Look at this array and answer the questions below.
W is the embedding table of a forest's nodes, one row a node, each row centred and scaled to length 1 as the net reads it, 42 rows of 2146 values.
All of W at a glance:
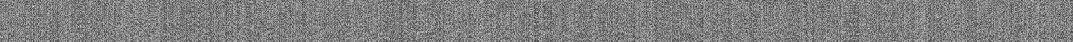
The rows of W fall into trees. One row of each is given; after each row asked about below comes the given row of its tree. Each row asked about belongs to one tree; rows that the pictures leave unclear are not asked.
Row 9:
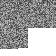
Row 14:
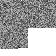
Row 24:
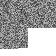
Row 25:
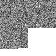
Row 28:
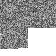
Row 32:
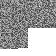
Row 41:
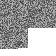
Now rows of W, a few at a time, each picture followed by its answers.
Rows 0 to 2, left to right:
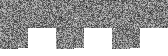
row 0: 32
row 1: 28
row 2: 25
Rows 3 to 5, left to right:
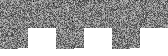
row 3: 32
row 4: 9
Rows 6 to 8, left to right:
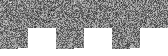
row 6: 25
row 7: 25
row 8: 41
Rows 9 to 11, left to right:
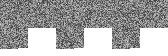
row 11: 25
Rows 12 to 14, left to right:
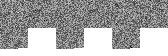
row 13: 41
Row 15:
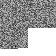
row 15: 32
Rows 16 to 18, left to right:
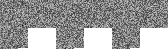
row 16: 14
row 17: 25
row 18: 41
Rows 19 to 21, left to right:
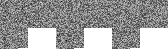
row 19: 24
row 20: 32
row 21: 41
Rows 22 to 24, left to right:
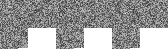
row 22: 41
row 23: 24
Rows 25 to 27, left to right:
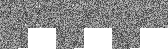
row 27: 41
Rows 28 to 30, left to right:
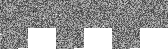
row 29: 25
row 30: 41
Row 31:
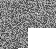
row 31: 32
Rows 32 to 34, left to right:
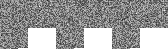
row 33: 9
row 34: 9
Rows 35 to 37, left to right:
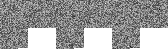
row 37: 14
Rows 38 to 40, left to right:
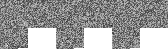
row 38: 9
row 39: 28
